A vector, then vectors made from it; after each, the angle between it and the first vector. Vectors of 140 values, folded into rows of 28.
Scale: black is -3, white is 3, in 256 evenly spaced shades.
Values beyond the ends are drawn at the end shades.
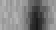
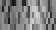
partly opposed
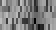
partly aligned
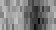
nearly parallel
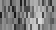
partly opposed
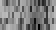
partly aligned
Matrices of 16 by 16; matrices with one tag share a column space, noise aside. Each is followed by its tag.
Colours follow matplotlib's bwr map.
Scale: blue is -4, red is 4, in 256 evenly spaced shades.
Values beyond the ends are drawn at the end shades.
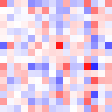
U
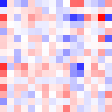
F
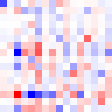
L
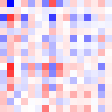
F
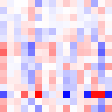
L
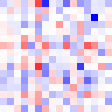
U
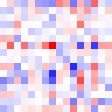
U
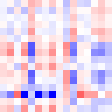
L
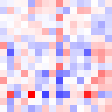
L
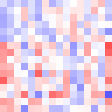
L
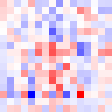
L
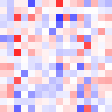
F
